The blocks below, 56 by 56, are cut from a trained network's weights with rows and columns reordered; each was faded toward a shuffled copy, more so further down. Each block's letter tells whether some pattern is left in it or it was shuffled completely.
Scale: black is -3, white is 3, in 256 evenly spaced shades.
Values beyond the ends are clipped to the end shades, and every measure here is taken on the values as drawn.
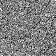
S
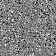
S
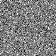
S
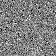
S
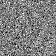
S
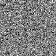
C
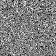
S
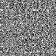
C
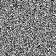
S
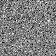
S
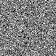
S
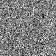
S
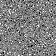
S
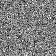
S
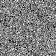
S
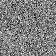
S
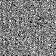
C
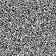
S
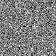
C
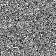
S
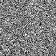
C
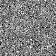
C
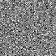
C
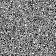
S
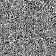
C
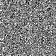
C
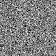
S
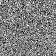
S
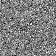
S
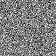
S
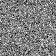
S
